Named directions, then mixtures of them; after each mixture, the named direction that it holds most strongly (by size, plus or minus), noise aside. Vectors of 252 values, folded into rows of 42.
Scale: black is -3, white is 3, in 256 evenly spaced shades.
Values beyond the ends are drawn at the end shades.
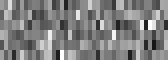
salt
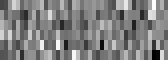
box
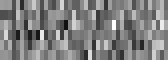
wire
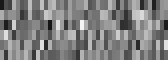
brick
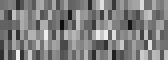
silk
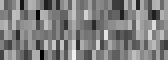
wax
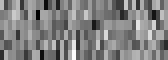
wax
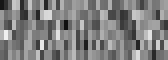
brick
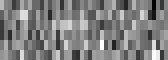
box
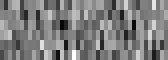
box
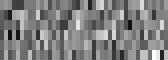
silk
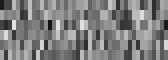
brick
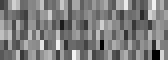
box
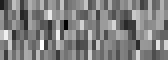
brick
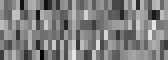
wax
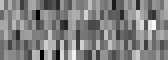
wax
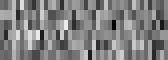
wire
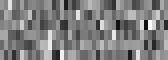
salt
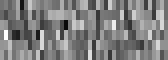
wire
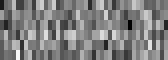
silk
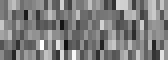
box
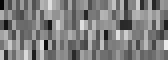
brick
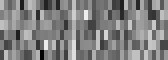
wax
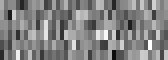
silk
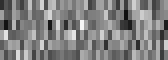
brick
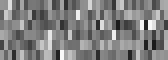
salt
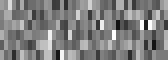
salt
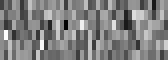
brick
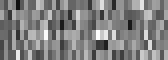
silk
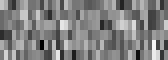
box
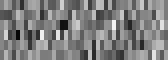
wire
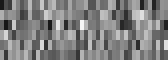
brick
